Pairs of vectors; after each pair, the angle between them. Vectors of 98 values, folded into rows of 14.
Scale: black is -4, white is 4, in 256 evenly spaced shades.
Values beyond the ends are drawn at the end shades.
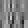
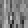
nearly parallel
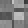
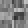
nearly opposite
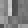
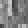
nearly parallel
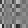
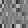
nearly opposite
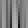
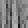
nearly parallel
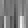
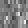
partly aligned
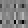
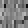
partly aligned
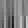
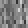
partly aligned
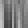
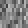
orthogonal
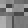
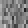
partly aligned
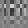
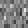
partly aligned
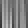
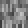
partly aligned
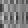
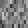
orthogonal
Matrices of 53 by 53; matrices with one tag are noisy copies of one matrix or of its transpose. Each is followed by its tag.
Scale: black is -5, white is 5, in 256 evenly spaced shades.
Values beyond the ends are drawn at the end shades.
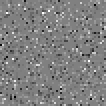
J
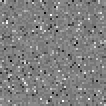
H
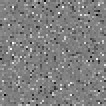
J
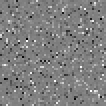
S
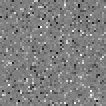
S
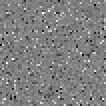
J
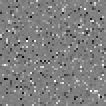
S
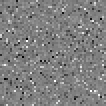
S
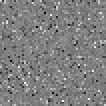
H
